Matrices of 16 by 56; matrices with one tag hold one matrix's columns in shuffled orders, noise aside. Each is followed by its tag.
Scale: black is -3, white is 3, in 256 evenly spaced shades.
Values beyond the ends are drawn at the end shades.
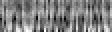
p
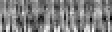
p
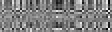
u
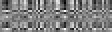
u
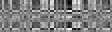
u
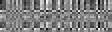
u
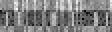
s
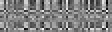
u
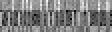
s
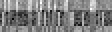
s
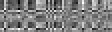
u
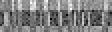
s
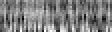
p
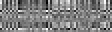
u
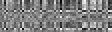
u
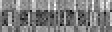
s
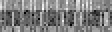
s
